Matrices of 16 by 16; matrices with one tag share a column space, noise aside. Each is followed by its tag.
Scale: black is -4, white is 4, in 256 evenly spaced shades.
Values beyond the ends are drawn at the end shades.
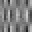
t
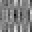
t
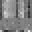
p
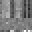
p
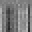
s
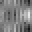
t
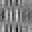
t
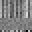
p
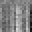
s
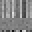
p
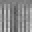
s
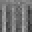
s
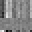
p
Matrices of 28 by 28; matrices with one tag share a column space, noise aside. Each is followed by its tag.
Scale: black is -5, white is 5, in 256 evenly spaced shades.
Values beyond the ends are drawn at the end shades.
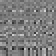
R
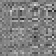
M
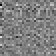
M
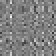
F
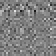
M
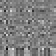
R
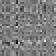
F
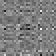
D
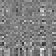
R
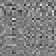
M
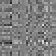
F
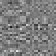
D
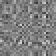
F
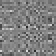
D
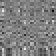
R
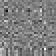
R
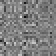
F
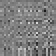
R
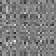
F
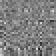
R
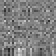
R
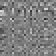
M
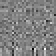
R
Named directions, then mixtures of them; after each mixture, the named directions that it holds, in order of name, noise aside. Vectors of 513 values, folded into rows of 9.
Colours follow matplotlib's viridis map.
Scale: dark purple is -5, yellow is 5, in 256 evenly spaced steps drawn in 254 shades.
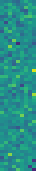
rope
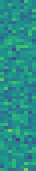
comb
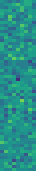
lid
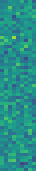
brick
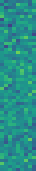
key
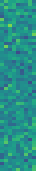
key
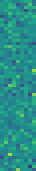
key, rope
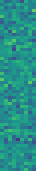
comb, key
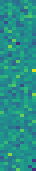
rope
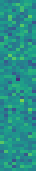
lid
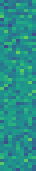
key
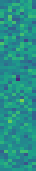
brick, lid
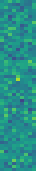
lid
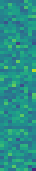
comb, rope
